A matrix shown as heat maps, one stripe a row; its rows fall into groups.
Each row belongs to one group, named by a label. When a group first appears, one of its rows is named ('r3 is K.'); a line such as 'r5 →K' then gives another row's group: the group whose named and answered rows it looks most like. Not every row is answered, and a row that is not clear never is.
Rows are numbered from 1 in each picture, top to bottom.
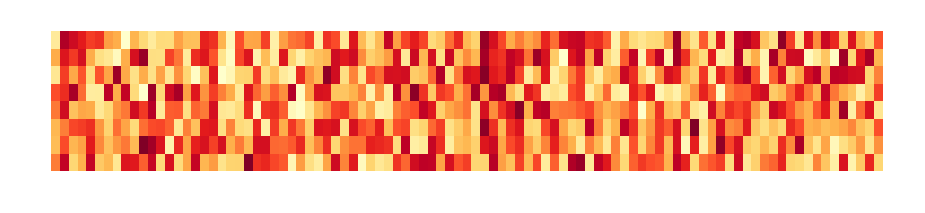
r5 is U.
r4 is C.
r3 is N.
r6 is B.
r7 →B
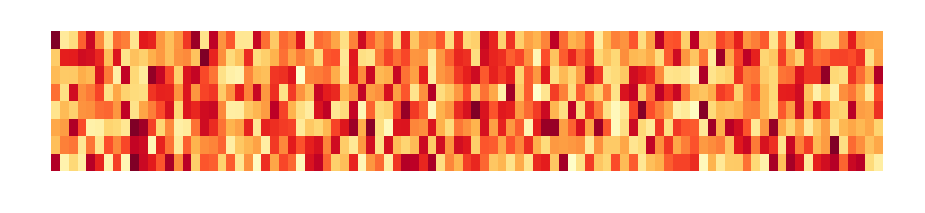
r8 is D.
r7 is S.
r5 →C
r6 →U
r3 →C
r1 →B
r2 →N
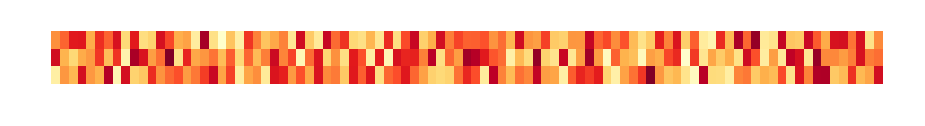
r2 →D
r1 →N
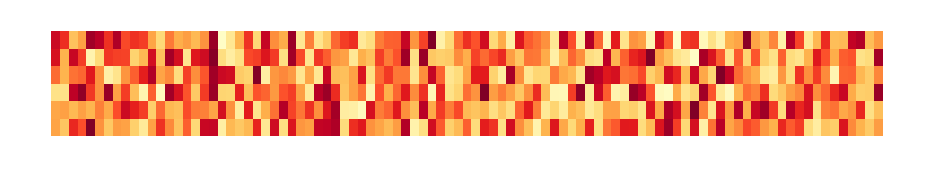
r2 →C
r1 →D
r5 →S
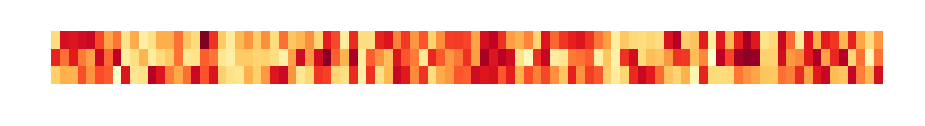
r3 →C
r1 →N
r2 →N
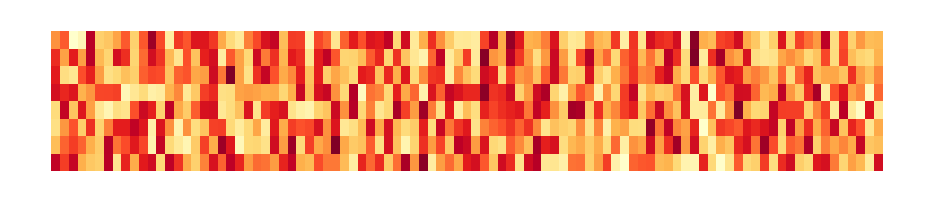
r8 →C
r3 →B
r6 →S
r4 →N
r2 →B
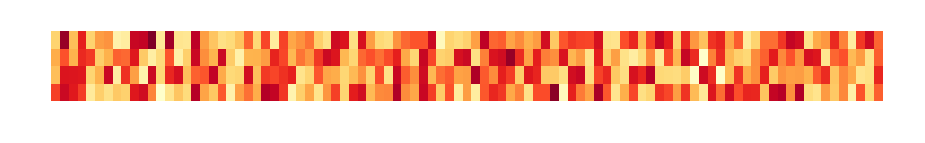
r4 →U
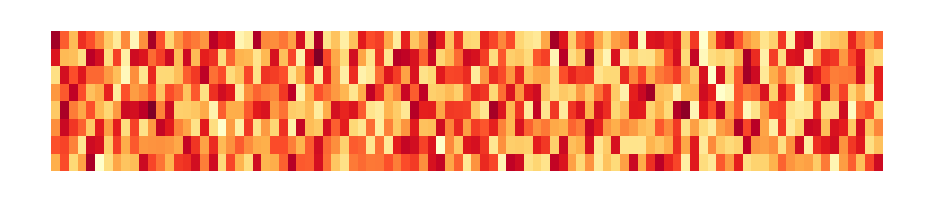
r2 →D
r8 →B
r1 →B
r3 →N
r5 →U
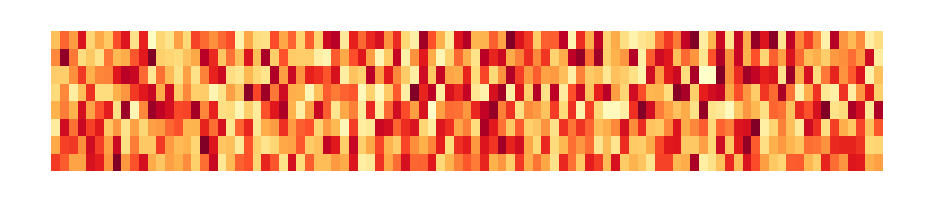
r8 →D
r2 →U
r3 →S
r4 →U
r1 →S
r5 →C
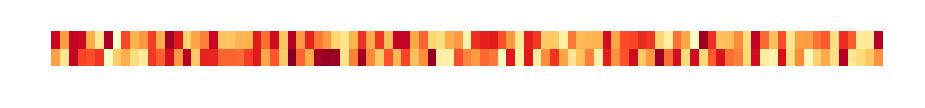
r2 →B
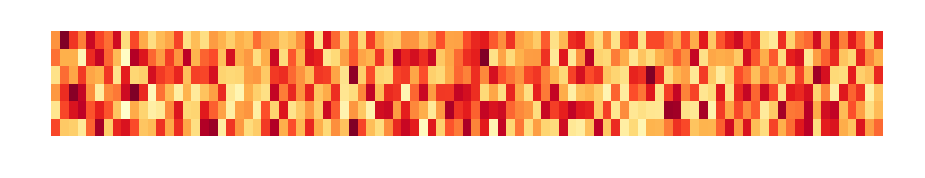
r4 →S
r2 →D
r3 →C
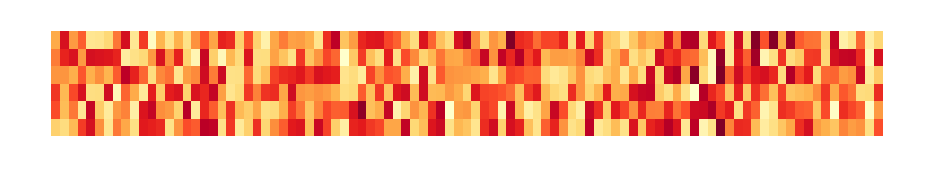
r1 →S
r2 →N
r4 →C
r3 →S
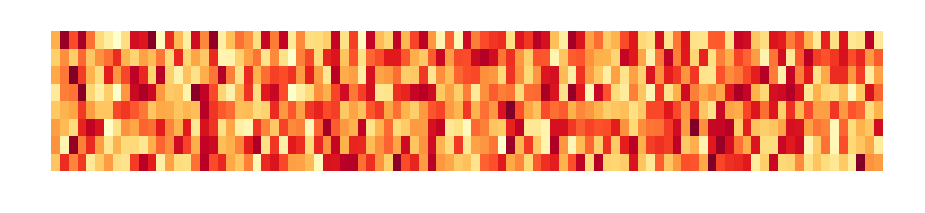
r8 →U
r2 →N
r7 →B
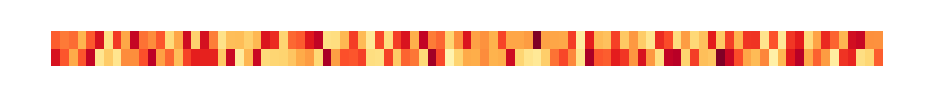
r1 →D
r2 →B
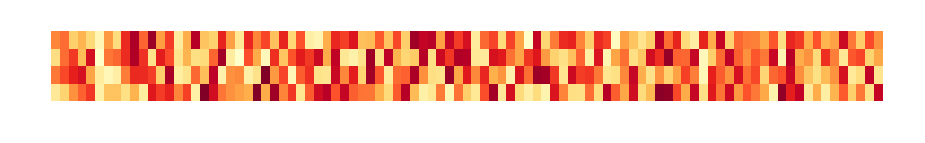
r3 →U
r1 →U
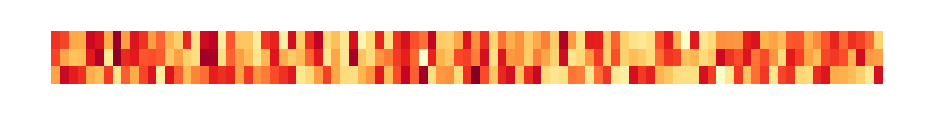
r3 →C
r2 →D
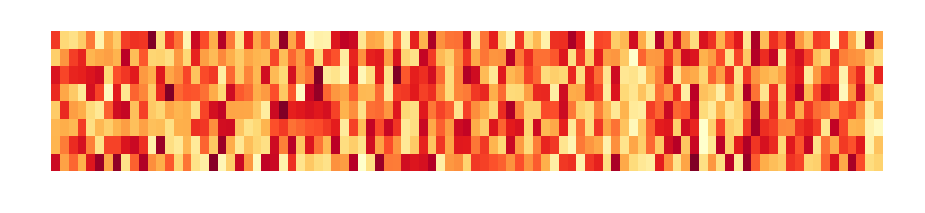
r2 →S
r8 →D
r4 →D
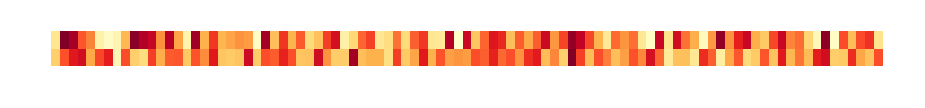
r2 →C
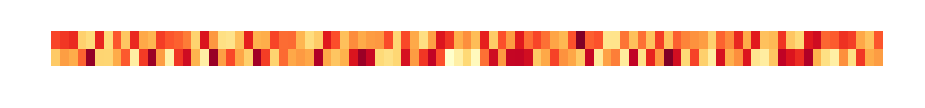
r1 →N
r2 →B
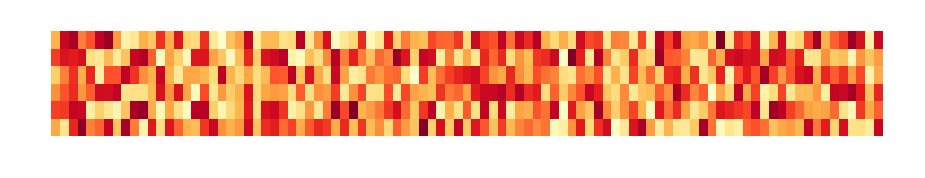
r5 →U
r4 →N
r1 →N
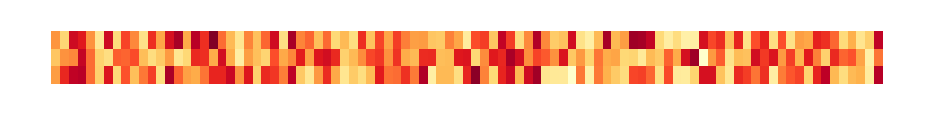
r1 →C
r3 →C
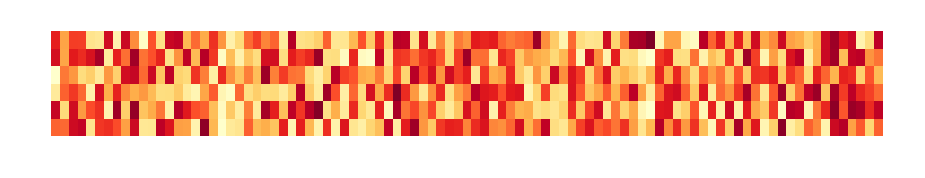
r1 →C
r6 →N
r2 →D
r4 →N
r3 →U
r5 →D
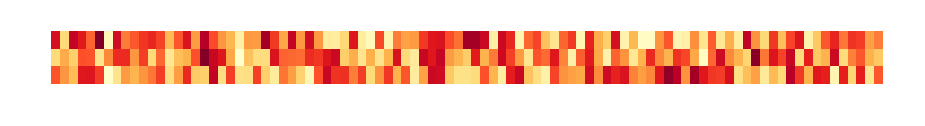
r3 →B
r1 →D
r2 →S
